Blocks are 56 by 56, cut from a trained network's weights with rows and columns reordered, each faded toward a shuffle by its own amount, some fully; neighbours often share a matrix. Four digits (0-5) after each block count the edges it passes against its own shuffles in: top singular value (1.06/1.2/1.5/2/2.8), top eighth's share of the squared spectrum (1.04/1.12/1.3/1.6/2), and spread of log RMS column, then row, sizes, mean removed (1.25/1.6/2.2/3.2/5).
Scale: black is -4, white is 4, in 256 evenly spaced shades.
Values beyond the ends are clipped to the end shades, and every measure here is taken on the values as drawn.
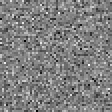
0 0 0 0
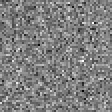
3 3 1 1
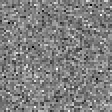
2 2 0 0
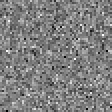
2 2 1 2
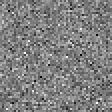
1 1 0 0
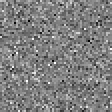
0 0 0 0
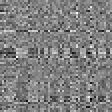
4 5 1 3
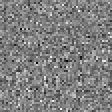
3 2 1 1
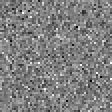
1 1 0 0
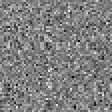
3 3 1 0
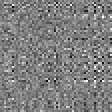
4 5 3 3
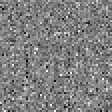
3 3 1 1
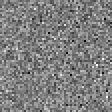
0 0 0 0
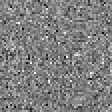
3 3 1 1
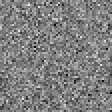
1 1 0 0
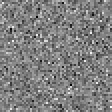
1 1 0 0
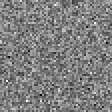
0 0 0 0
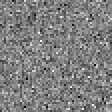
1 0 0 0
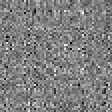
3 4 2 2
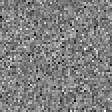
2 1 0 0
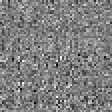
3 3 2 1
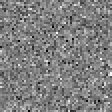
0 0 0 0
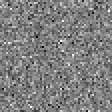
1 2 0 0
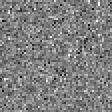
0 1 0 0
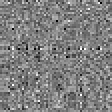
3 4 2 2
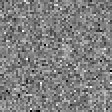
2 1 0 0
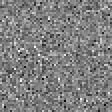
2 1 0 0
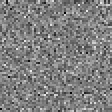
3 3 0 2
